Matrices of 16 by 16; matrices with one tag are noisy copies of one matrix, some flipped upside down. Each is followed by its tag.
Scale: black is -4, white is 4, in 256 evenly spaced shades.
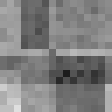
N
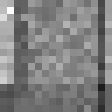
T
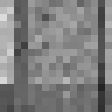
T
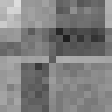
N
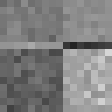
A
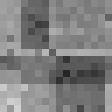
N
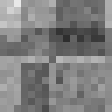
N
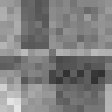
N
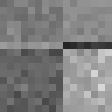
A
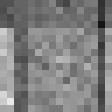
T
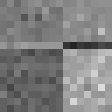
A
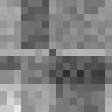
N
